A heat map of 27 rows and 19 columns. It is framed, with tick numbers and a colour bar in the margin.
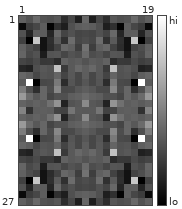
Odd rows or columns: none. Histogram: skewed, a long tail of high values. Mirror symmetry: left to right and top to bottom. Seam: none. Average level on the scale: 30%. Slope: none.
